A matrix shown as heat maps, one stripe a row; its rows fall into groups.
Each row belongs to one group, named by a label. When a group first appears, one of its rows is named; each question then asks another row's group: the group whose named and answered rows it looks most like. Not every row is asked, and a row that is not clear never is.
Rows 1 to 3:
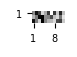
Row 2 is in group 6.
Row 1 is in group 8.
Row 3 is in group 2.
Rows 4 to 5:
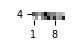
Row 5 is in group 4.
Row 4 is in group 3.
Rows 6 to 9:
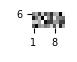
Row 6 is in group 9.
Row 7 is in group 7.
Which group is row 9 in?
8
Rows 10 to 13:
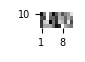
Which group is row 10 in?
3
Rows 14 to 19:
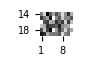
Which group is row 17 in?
6
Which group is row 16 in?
8
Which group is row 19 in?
2
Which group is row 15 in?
7
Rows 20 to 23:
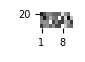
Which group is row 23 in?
7
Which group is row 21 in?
8
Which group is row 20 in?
2
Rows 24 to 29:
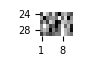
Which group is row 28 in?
7
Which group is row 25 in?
8
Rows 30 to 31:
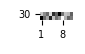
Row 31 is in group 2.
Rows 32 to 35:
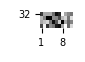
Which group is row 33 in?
6
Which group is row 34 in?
4
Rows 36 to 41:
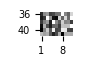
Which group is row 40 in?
7
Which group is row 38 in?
7
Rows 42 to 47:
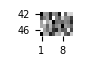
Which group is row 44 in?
4
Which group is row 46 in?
4
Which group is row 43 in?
7
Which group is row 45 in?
4
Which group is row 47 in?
2
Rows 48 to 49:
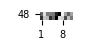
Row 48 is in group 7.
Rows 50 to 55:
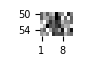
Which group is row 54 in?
4
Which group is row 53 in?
6
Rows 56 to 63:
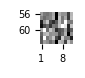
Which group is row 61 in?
9
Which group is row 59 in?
2
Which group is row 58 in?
3
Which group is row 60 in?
9
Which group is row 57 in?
8
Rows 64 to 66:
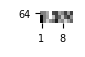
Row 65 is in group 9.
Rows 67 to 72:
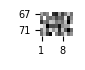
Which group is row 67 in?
4
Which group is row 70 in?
6
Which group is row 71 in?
9
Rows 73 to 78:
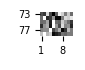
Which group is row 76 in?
7
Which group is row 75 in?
7
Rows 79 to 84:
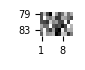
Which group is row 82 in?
4
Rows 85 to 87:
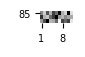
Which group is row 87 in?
8
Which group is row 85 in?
9
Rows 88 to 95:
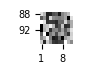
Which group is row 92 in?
2
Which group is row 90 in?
6
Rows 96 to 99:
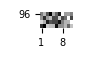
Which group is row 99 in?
8
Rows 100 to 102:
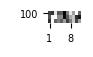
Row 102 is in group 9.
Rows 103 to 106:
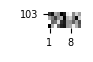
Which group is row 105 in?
4
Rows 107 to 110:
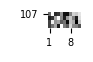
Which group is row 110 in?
7
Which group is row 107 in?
6
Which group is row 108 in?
8
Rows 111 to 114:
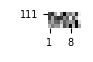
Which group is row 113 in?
9
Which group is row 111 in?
8
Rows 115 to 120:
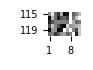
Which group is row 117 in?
2
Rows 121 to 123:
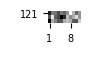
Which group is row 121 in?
2
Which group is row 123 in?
2
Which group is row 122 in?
3
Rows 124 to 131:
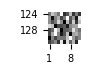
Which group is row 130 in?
2
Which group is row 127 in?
6
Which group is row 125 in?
8
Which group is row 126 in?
8
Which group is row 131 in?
8
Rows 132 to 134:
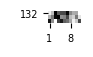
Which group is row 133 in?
6
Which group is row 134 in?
3
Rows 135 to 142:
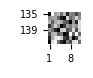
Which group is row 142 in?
3
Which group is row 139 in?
6
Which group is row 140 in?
7
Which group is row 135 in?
9
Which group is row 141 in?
9
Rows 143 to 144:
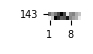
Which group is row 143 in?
3
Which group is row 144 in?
6
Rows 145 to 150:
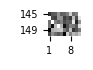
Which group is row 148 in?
8
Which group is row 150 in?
3
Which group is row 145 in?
2
